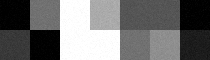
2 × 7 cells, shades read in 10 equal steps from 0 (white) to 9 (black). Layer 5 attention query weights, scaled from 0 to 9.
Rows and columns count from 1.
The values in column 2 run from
5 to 9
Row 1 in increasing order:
0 3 5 6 6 9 9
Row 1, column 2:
5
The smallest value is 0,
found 3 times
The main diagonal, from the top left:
9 9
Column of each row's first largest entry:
1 2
